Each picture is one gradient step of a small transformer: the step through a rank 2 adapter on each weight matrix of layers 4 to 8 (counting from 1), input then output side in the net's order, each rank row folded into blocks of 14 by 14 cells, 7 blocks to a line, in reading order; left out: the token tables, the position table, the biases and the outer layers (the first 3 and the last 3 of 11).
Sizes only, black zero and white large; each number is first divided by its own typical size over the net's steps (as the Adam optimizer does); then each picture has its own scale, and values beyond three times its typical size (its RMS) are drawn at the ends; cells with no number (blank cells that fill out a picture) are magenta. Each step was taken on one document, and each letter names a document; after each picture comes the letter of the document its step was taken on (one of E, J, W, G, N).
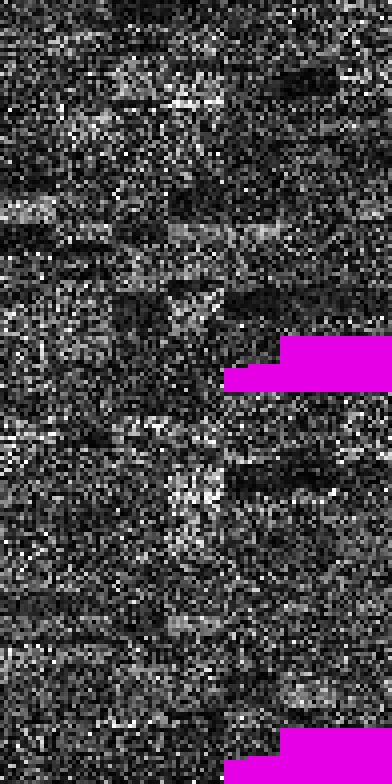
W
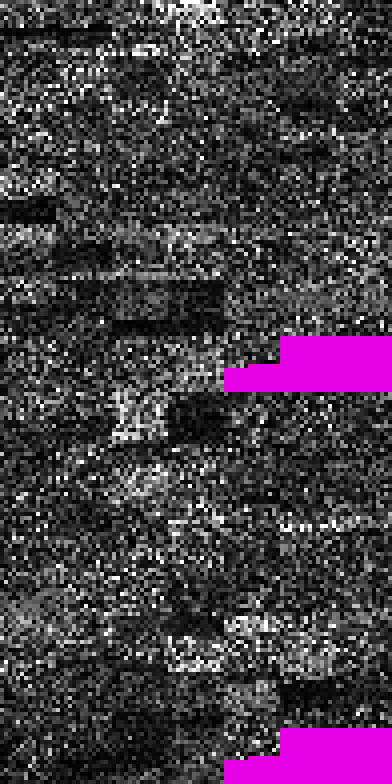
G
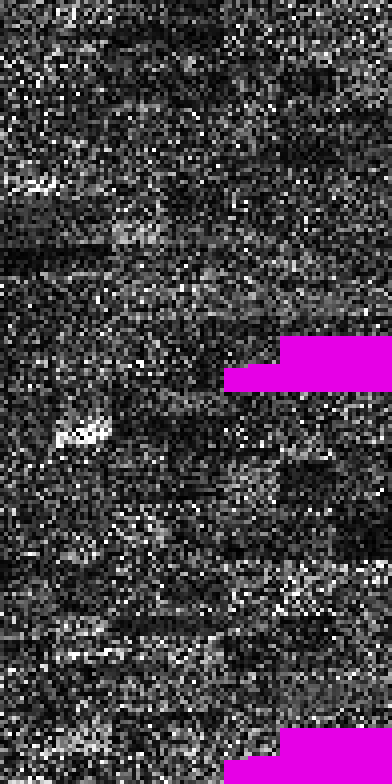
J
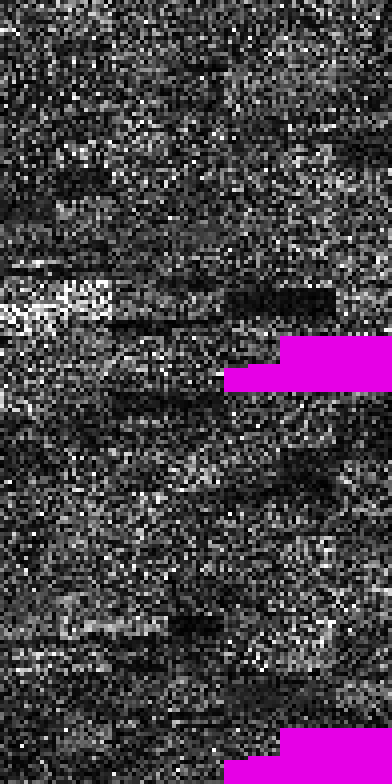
G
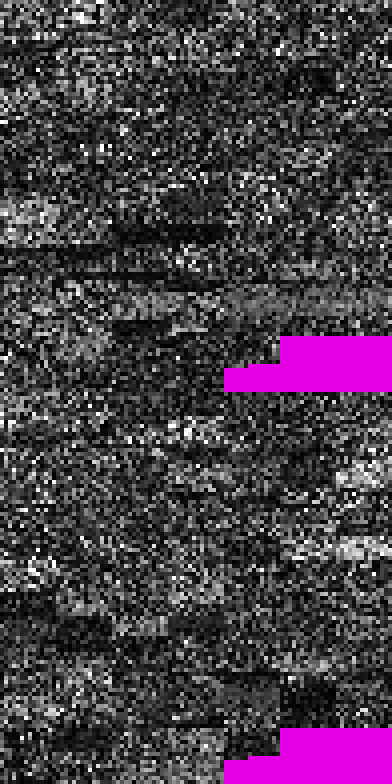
W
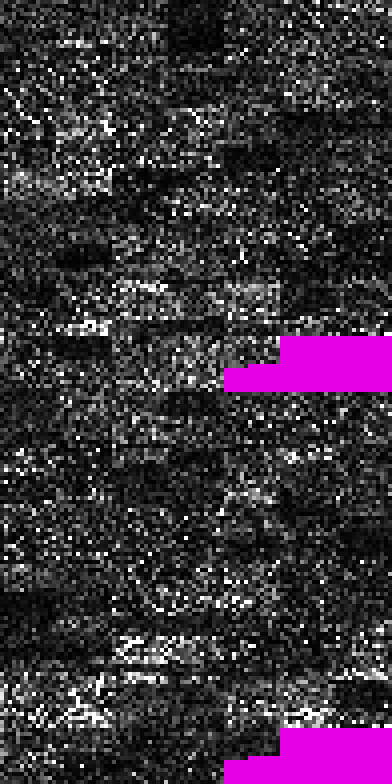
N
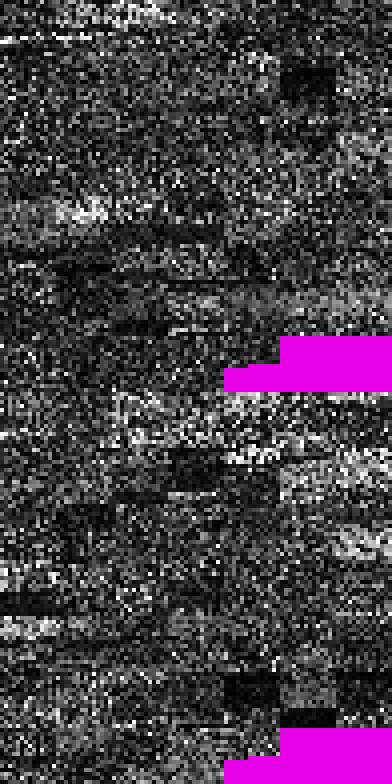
W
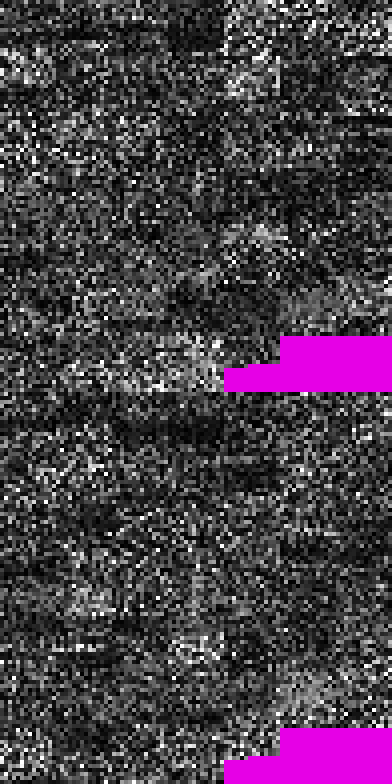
J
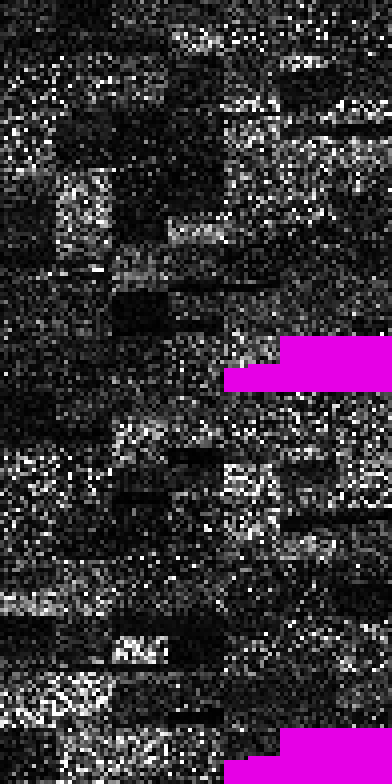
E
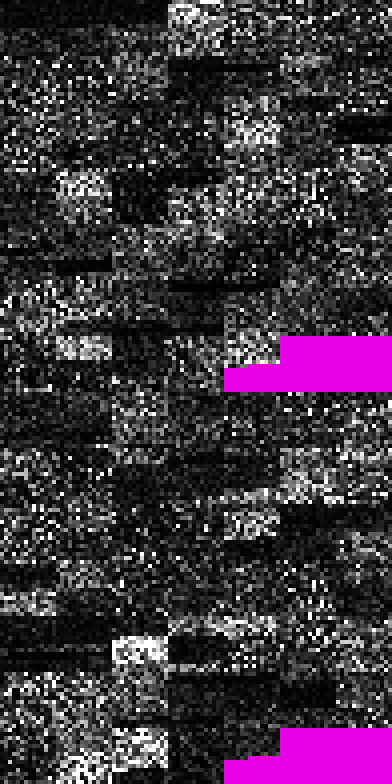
E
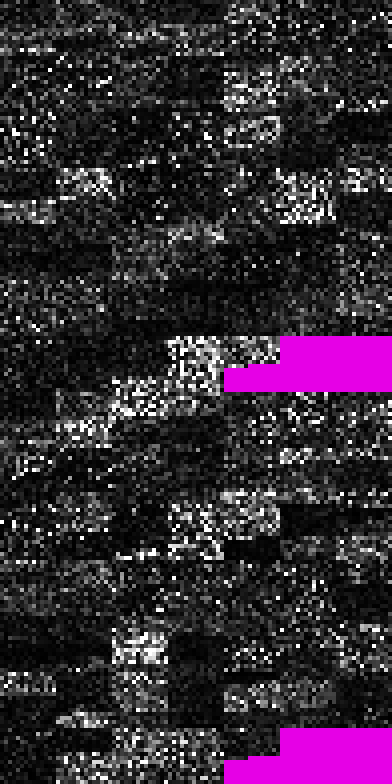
E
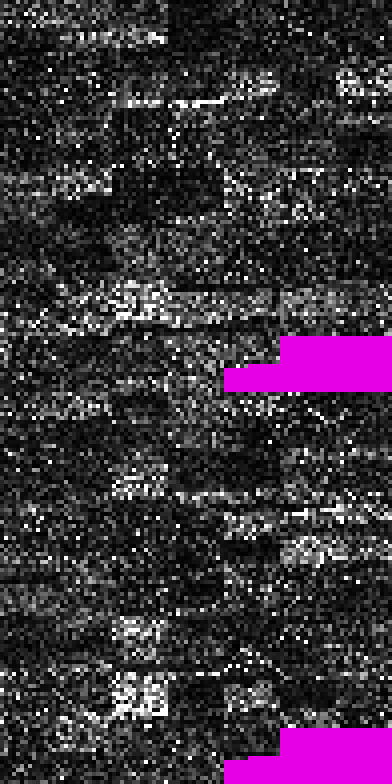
N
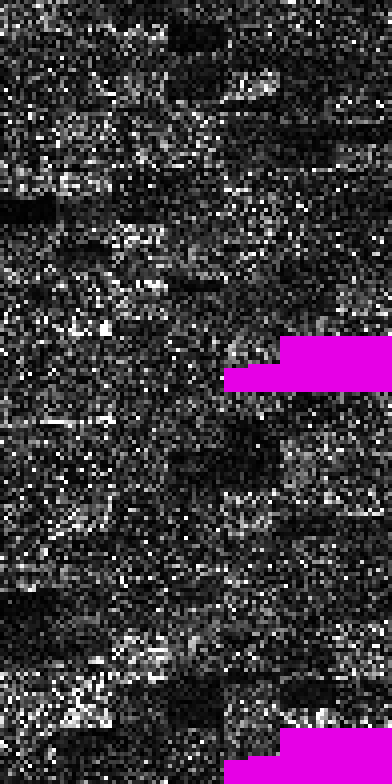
N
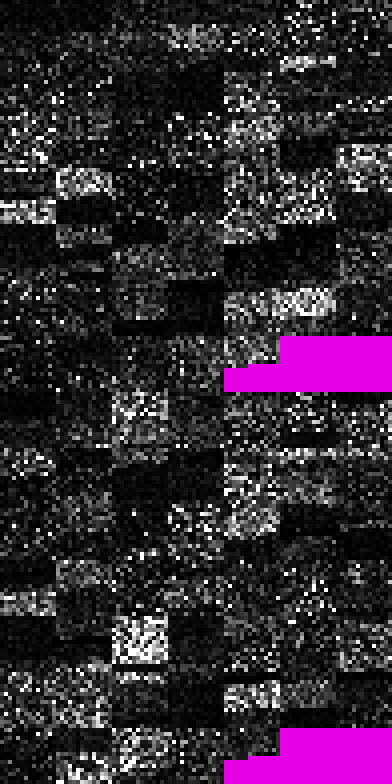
E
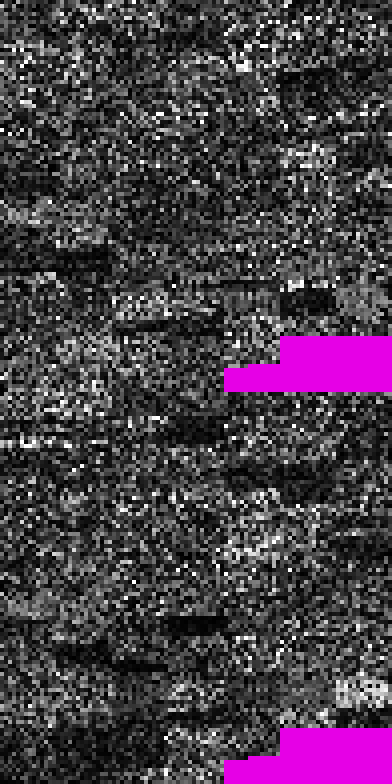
G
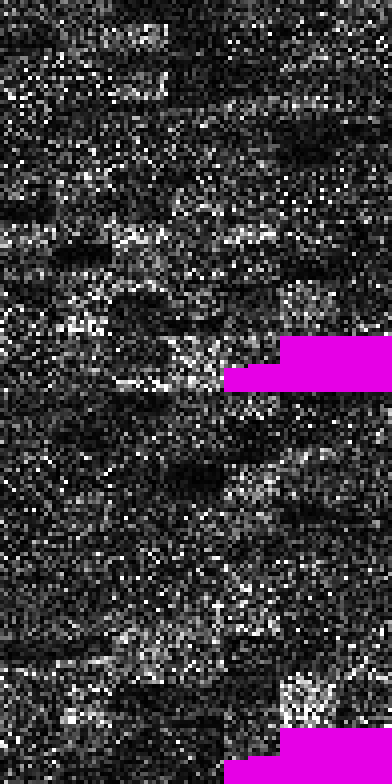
N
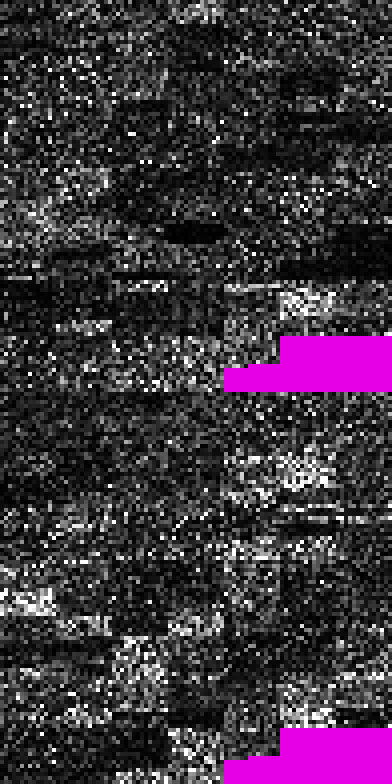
N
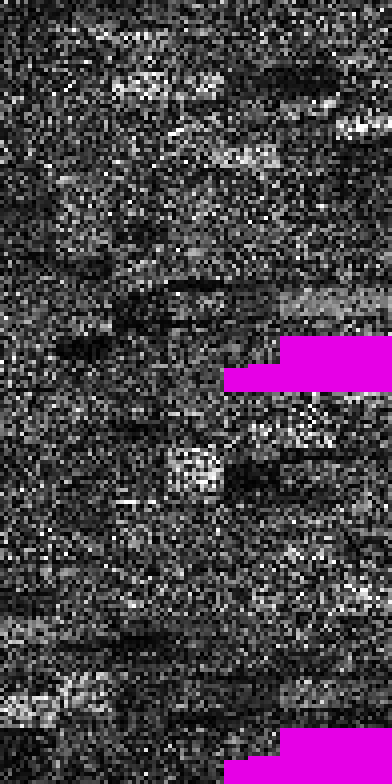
G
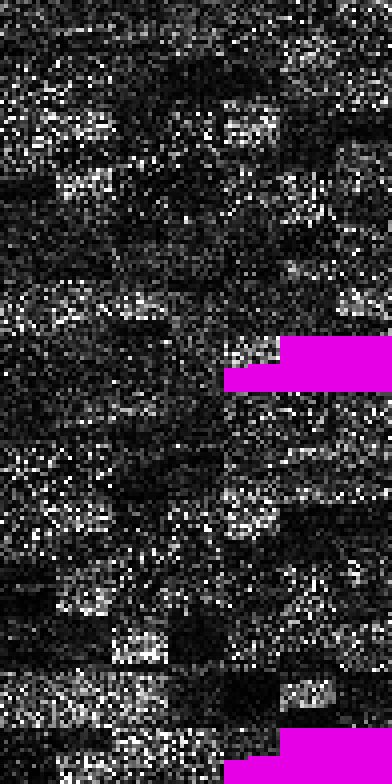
E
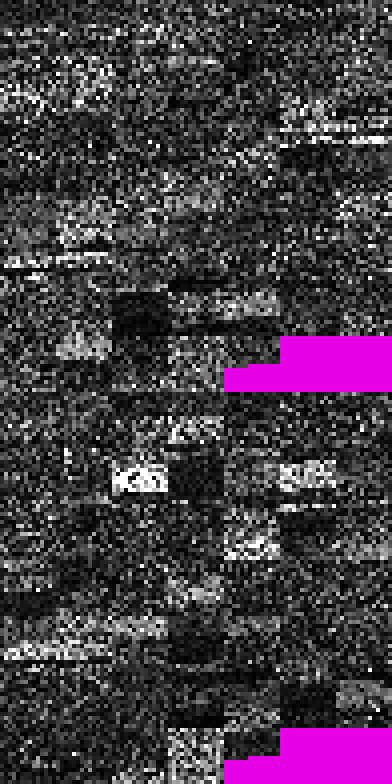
W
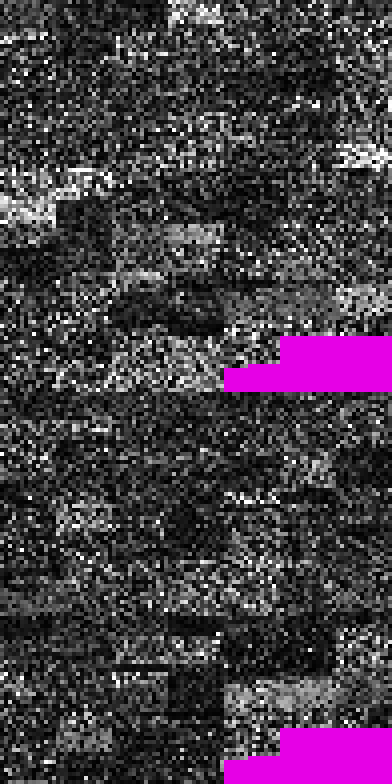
J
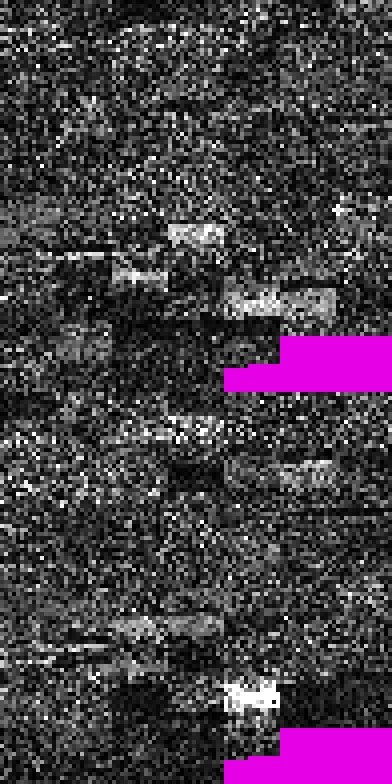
W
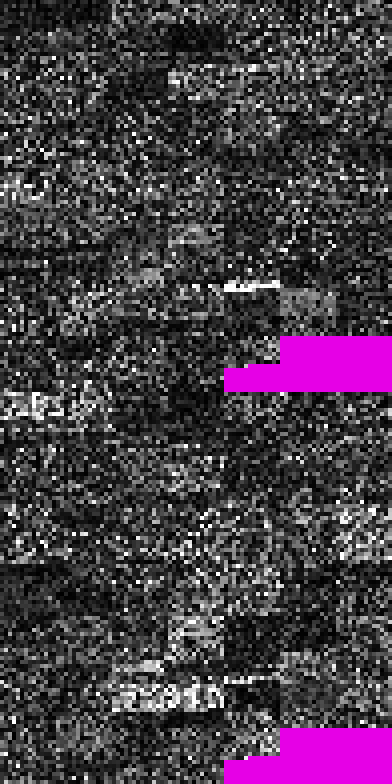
J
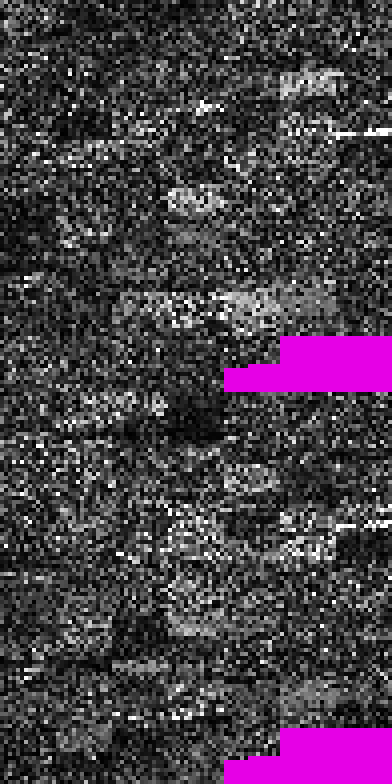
G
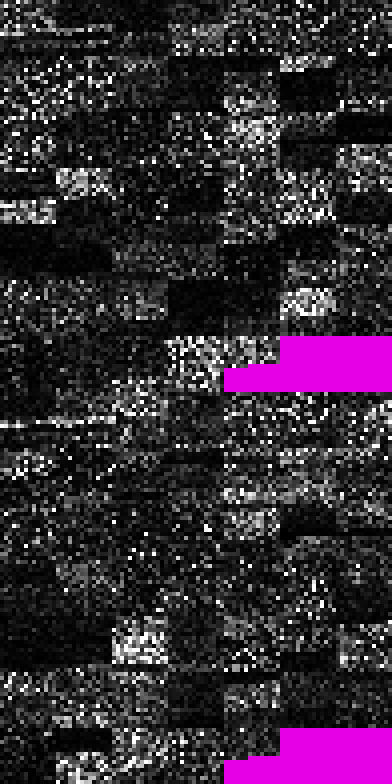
E
